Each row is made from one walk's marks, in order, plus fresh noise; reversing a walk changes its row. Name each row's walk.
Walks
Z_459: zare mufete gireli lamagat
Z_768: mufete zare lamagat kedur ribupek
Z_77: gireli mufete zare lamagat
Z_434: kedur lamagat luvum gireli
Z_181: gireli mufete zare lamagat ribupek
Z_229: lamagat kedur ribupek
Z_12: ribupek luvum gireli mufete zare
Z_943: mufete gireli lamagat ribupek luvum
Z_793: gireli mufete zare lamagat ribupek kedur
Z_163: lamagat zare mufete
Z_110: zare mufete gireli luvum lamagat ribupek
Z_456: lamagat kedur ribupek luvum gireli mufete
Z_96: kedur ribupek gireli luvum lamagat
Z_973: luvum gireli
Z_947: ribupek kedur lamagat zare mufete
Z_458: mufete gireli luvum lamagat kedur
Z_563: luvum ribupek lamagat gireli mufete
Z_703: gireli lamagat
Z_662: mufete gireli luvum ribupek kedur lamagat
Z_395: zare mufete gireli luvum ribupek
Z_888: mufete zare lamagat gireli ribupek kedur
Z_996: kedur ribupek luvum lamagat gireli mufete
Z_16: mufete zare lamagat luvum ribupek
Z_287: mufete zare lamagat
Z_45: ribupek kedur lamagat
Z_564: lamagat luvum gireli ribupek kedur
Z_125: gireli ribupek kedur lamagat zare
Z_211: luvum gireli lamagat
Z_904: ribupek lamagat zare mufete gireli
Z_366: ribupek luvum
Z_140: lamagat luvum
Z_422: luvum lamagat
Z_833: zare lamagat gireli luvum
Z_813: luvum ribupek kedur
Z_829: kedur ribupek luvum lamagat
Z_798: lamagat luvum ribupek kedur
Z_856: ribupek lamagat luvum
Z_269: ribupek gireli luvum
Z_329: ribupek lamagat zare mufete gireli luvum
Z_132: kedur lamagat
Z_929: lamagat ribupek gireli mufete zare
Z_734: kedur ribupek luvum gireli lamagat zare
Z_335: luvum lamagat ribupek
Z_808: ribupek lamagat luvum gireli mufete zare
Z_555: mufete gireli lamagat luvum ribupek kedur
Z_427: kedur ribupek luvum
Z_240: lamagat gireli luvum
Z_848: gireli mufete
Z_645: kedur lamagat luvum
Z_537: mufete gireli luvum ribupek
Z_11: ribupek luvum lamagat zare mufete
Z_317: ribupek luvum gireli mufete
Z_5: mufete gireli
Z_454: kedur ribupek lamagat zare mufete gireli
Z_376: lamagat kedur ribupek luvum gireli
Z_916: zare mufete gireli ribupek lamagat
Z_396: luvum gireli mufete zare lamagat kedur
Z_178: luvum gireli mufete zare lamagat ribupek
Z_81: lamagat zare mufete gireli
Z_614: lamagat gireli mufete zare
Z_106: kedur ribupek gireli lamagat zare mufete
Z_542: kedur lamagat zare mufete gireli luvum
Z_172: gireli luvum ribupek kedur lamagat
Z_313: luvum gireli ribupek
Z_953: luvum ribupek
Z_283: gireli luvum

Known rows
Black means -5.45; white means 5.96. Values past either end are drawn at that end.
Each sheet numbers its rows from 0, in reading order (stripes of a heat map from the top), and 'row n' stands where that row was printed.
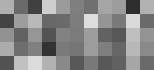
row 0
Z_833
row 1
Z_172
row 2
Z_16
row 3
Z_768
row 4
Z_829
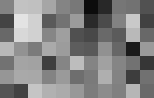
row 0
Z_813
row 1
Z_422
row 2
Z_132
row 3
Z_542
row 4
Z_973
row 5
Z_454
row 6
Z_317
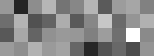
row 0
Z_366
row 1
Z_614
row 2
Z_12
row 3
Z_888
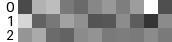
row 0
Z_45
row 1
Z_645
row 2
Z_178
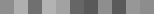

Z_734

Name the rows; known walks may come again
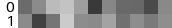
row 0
Z_564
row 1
Z_269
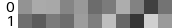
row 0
Z_454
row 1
Z_537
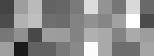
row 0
Z_172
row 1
Z_45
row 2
Z_110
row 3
Z_283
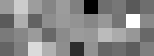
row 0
Z_396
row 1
Z_12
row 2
Z_904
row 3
Z_798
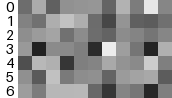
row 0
Z_808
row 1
Z_996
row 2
Z_793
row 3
Z_140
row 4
Z_77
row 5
Z_947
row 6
Z_106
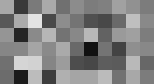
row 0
Z_856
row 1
Z_287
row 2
Z_366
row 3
Z_458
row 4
Z_132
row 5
Z_848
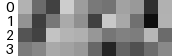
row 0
Z_833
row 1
Z_240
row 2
Z_317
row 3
Z_555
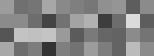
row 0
Z_329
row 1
Z_953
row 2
Z_96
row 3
Z_768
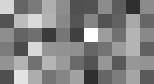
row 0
Z_645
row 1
Z_829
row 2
Z_229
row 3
Z_11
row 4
Z_734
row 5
Z_211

